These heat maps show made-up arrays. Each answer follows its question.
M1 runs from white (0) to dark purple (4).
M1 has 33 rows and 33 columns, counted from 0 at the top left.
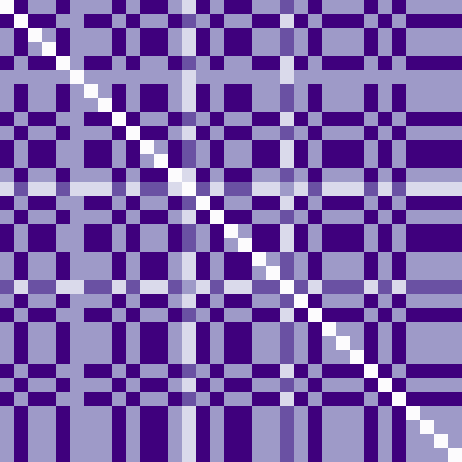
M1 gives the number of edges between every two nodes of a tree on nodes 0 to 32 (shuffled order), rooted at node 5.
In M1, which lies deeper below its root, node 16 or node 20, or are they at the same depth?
node 16
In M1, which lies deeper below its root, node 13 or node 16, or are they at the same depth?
node 16
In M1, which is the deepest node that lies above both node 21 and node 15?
13
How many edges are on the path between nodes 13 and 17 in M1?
3
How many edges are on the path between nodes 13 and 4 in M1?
3
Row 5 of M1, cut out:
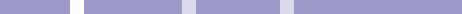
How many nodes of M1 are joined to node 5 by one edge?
2
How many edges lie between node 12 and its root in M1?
2
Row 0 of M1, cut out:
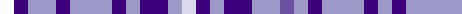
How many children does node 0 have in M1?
0
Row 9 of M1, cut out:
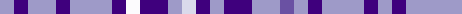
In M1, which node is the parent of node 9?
13
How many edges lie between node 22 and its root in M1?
2
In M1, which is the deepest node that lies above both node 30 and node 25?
13
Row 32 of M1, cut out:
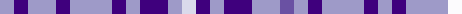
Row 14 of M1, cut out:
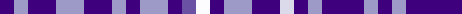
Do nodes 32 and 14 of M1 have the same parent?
no
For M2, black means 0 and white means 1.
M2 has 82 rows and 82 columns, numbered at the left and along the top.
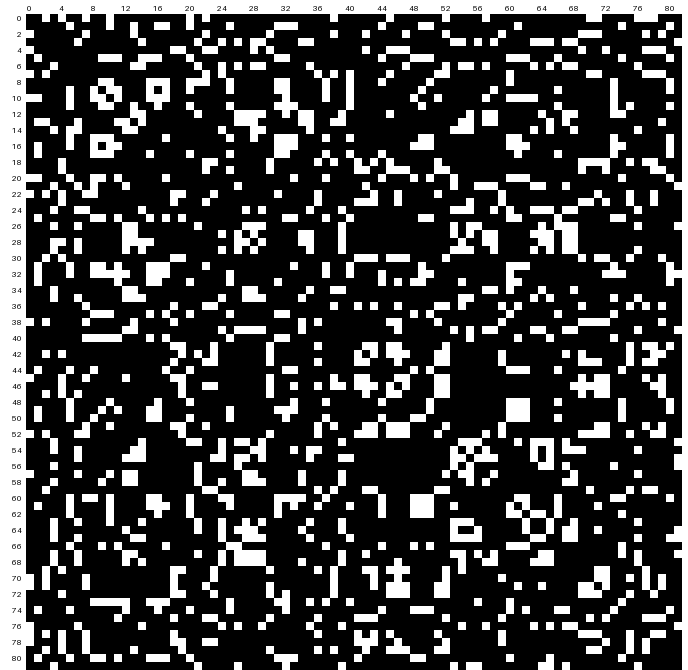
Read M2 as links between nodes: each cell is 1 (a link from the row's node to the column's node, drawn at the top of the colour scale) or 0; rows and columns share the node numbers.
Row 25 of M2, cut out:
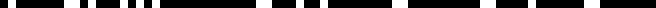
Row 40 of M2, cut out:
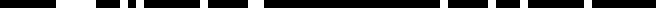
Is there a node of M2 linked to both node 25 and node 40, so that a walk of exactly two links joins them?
yes
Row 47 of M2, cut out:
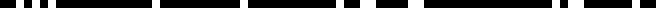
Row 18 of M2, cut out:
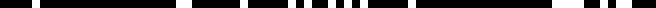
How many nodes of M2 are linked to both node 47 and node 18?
7
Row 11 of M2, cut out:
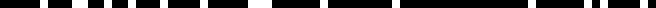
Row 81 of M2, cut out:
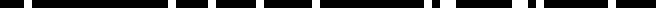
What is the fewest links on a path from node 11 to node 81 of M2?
2
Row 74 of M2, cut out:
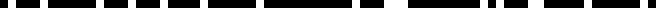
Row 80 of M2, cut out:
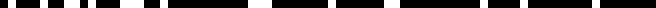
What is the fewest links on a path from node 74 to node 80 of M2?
1
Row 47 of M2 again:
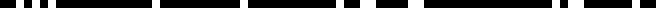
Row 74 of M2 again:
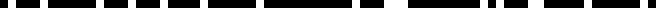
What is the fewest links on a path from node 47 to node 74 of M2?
3
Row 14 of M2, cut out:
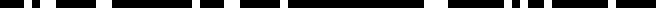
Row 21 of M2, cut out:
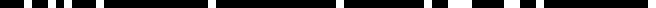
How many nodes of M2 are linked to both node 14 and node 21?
5
